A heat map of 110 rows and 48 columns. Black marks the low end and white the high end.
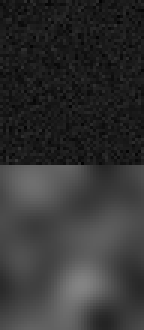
The table splits into 2 rows of 1 panel. Panel 1,1: very low, fine-grained, faint in contrast. Panel 2,1: low, smooth.
